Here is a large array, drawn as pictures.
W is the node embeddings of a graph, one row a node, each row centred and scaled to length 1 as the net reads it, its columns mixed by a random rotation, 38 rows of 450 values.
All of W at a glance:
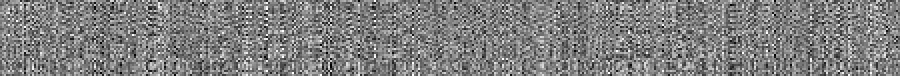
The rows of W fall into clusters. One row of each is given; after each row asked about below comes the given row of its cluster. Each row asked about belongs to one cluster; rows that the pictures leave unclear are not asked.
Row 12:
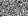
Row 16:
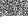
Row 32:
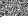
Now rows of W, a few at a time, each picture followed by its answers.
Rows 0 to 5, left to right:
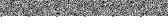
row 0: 16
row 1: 12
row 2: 32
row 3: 12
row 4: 12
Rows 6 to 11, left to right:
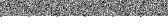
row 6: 12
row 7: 16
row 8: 32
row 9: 12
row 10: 16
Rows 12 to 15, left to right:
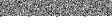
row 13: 16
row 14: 32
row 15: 16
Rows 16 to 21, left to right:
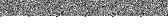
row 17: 12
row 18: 32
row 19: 12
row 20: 32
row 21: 32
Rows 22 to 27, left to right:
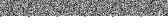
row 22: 16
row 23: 32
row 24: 16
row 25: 16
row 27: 16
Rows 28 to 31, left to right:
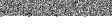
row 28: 16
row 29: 32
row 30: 12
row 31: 32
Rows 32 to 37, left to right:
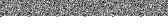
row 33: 32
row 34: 32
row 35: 12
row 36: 32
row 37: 32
